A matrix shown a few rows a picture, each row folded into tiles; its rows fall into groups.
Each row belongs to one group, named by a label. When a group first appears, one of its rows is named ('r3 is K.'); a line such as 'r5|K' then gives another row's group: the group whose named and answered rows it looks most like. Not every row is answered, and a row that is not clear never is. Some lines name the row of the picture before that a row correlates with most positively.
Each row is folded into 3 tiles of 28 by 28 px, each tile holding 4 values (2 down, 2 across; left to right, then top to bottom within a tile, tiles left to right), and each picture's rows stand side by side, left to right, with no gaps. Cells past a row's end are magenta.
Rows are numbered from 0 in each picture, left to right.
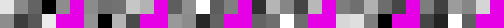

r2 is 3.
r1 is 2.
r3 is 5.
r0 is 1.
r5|2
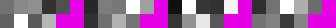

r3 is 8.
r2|5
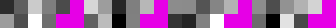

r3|2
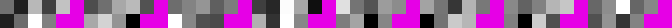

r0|2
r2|3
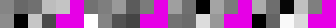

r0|2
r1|3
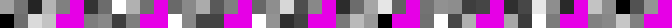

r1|8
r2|3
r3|3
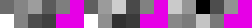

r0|3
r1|3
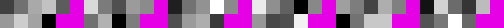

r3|1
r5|5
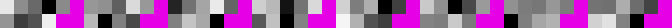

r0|1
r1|2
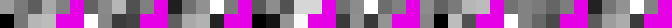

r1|3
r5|2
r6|3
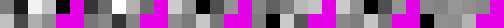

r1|8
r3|2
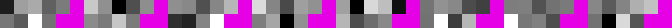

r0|5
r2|1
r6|3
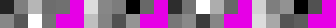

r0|5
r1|1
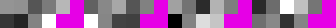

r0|1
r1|3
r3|8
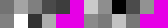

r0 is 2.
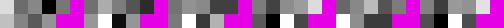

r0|1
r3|2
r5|2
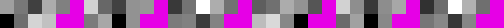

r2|8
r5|8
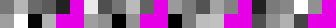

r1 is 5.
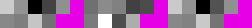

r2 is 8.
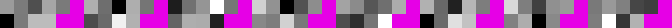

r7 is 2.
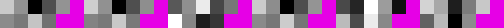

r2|3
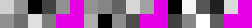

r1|2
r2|5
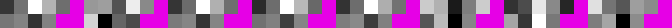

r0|8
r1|2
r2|8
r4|8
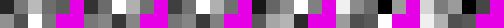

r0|5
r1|8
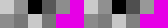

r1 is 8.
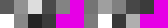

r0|3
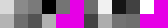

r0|1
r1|5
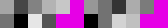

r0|2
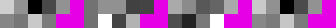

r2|1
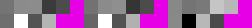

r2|2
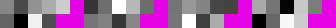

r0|2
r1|8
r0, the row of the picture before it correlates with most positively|2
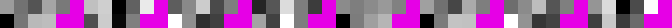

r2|3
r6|3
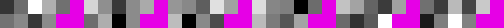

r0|8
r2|2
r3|1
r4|1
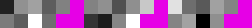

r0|5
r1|1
